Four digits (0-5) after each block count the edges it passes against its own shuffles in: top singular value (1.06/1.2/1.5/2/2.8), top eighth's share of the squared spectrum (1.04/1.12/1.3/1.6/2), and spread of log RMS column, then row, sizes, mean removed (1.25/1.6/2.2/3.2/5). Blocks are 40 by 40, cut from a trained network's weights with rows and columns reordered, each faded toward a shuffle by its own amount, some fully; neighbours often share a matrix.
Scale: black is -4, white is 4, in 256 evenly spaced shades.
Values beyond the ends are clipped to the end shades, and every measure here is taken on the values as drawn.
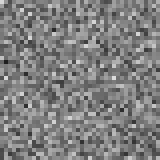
1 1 0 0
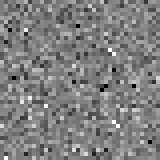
2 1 0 0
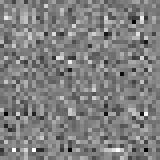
4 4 2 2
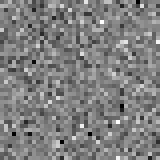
1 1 0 0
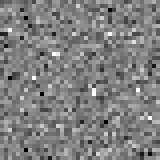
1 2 0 0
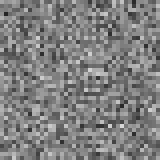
2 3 0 0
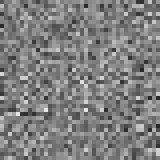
3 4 2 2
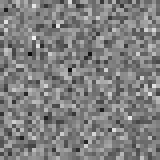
0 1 0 0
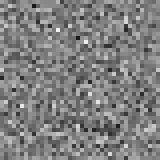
2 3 1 1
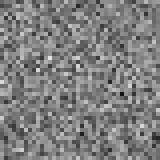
0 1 0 0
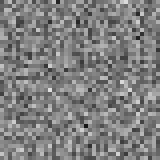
3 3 1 0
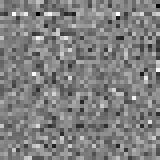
3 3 2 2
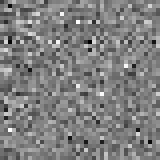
2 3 1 1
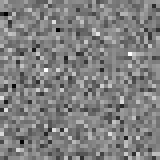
0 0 0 0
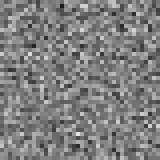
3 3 1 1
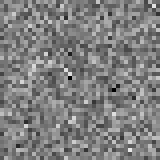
0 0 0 0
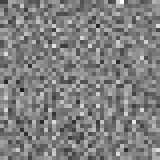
3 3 1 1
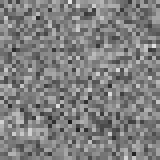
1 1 0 0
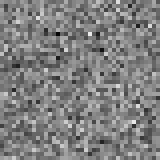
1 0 0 0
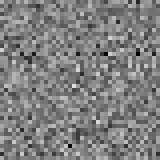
3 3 0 1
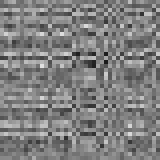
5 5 2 4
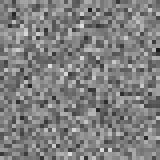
0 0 0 0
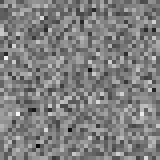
0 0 0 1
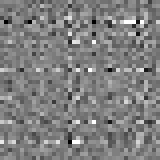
3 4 2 3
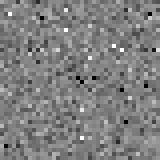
1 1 0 0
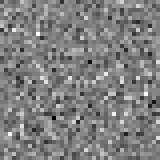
0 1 0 0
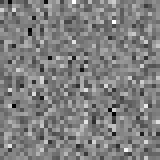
2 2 1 0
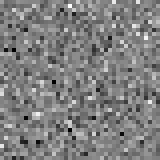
0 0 0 0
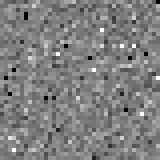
1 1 0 0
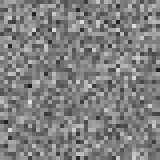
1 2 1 0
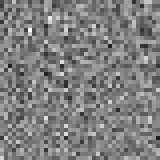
3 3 2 0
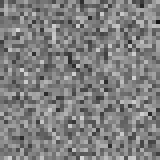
1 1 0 0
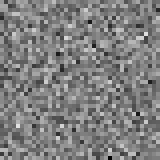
1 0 0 0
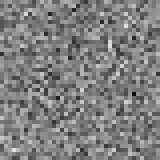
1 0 0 0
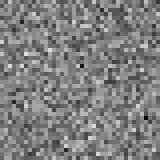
1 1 1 0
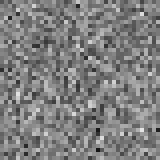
3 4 1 0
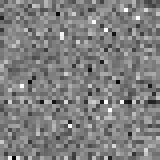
2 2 0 1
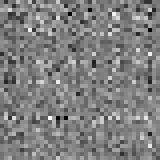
3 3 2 2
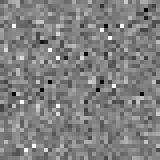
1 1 0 0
